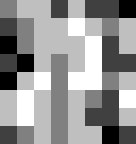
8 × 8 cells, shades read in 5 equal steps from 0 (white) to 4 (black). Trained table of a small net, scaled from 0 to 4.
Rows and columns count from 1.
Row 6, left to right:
1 0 1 2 1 2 3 0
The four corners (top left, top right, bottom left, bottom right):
2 4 3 3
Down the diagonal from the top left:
2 2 1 2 0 2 3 3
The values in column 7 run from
2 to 4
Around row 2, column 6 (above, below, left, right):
3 0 0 2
